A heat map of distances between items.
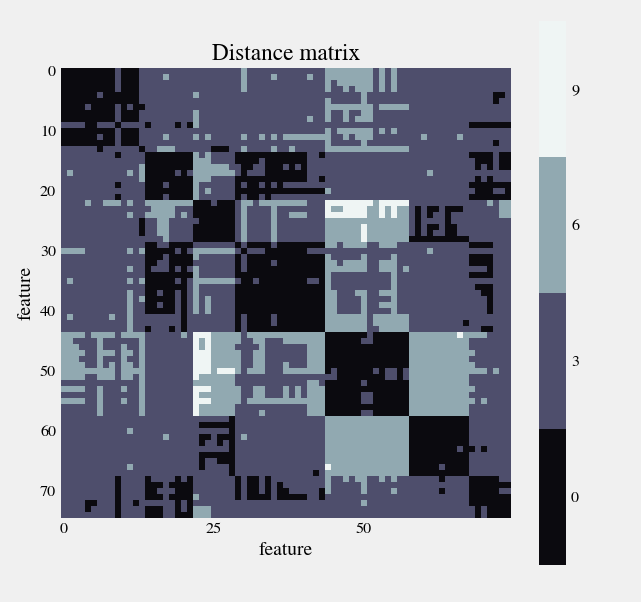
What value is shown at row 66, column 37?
3
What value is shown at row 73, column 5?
3
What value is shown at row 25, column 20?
3
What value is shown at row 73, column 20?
3
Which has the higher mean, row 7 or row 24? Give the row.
24
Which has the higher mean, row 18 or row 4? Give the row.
4
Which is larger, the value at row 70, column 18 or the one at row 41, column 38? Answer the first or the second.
the first
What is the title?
Distance matrix
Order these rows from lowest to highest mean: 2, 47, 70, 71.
71, 70, 2, 47
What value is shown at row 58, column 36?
3
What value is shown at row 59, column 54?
6
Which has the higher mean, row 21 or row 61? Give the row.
61
